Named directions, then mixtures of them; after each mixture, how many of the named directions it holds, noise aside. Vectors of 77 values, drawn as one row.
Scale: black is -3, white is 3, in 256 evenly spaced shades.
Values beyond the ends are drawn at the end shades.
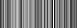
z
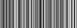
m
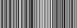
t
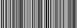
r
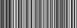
three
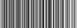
two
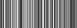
two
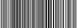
three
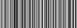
three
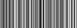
one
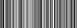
three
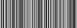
one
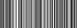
three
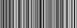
one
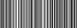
three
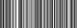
two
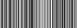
one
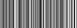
one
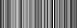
one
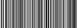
one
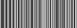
three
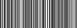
one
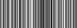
one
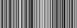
one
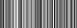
two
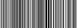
three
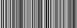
one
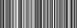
two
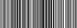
two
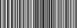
two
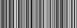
two
